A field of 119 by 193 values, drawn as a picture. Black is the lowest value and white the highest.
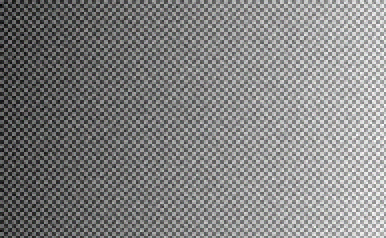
Slope: up to the right. Grain: checkered. Odd rows or columns: none. Lone odd cells: none.
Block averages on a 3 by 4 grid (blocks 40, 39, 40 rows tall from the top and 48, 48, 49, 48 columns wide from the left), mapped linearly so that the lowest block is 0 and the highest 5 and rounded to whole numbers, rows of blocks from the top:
0 2 3 5 | 0 2 3 5 | 0 2 3 5
